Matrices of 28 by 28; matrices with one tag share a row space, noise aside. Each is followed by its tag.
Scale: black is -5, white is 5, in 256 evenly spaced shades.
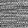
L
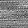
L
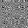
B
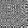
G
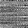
L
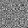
B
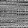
L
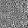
G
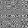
G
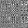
G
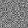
B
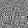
B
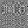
B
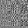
G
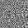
G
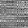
L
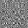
B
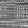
L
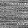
L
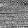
L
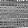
L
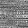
L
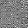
G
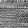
L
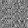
B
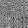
G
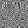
B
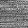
L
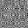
B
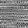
L
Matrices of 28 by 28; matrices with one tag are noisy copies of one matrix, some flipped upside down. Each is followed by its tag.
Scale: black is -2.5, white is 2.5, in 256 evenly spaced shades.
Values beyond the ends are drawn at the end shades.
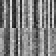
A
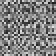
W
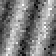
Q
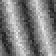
Q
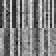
A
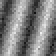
Q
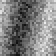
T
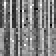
A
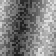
T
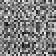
W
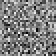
W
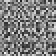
W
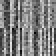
A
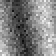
T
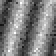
Q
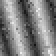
Q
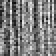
A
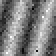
Q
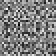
W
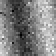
T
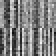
A
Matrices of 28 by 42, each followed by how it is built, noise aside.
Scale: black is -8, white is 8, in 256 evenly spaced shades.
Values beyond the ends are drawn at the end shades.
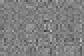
low rank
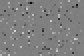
sparse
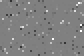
sparse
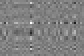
low rank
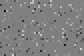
sparse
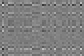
low rank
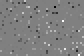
sparse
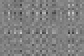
low rank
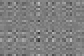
low rank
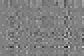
low rank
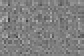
low rank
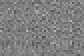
low rank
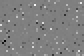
sparse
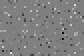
sparse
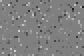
sparse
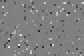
sparse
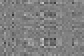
low rank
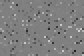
sparse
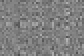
low rank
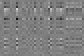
low rank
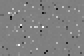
sparse
